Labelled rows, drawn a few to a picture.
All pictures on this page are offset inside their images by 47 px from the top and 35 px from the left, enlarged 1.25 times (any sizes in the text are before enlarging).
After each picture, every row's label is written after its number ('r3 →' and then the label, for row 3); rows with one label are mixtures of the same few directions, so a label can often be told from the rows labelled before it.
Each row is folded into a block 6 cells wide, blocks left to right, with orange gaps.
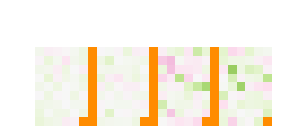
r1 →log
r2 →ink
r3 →ink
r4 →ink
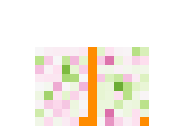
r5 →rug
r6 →ink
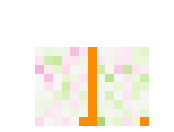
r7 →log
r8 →log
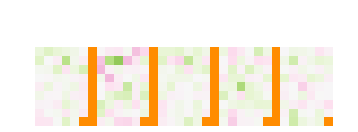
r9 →log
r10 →log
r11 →log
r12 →ink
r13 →ink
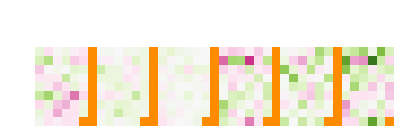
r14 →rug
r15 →rug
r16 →log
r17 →log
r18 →log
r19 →log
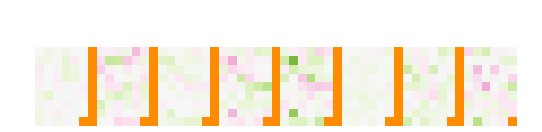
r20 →rug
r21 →log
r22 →ink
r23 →ink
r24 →ink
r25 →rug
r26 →log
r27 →ink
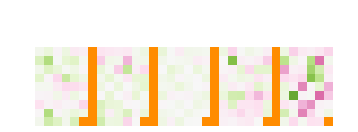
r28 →ink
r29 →log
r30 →ink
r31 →rug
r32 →rug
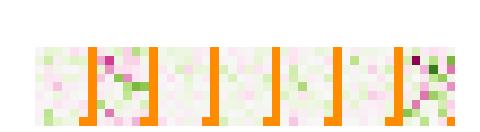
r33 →ink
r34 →ink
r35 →log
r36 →log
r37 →ink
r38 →rug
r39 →rug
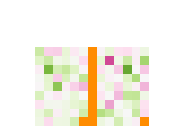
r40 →ink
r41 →rug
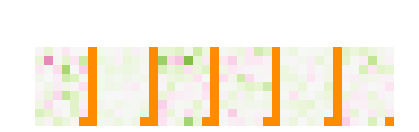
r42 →rug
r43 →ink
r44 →log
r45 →ink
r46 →rug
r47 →log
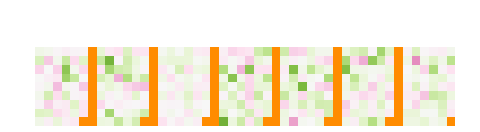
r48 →rug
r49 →ink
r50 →log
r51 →log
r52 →ink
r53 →log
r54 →rug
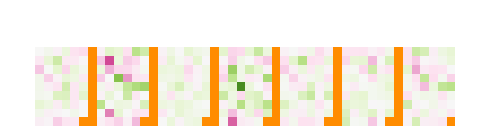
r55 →log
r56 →ink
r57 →rug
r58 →ink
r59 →log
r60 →log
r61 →ink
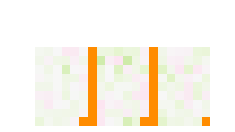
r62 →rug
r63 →log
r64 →log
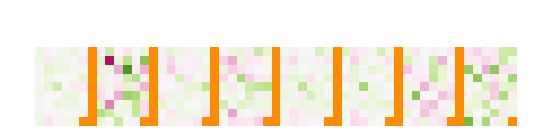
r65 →ink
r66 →rug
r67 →ink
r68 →ink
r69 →ink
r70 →ink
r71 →rug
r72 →log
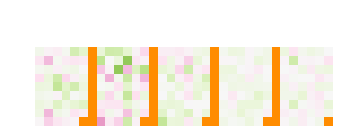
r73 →ink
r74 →log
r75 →log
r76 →rug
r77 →rug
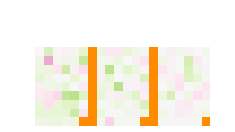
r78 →rug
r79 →ink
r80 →rug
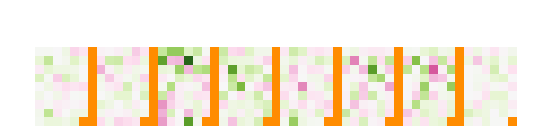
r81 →ink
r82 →log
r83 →log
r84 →ink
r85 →ink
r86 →rug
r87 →rug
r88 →rug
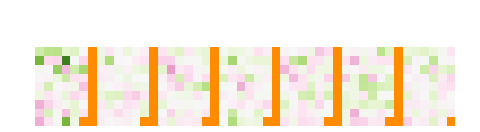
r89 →log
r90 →rug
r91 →ink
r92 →ink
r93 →log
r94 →ink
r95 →log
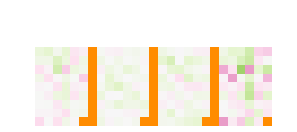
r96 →log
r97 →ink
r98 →ink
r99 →log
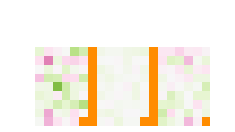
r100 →ink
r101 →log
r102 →log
